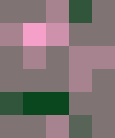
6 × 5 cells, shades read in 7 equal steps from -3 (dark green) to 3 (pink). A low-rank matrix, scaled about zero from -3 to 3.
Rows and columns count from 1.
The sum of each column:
-1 1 1 -1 1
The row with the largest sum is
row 2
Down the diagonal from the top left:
0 3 0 1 0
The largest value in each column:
1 3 2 1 1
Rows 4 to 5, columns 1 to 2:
0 0 / -2 -3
